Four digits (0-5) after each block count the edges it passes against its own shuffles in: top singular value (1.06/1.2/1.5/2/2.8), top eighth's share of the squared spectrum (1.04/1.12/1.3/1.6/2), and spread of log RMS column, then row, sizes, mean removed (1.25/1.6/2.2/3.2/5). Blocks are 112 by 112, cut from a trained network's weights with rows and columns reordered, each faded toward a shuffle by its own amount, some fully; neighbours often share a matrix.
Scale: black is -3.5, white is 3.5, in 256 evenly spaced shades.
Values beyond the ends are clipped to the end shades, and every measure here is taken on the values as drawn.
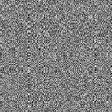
4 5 3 2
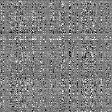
3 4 4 2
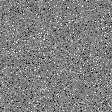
0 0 0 0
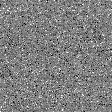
1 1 0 0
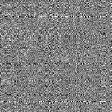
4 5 3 3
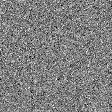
0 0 0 0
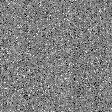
1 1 0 0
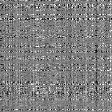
4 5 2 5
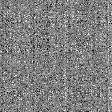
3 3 1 2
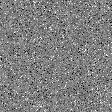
0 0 0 0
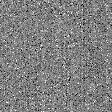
2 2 0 1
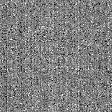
3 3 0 2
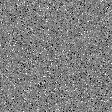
0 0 0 0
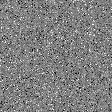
0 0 0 0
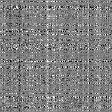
4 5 1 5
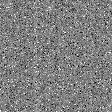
1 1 0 1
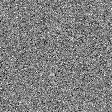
1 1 0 0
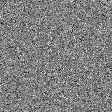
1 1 0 0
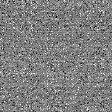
2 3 3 1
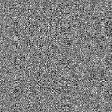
3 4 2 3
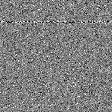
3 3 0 2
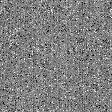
2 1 0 1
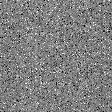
1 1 0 0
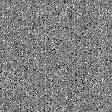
2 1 0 1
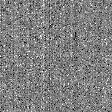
3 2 1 2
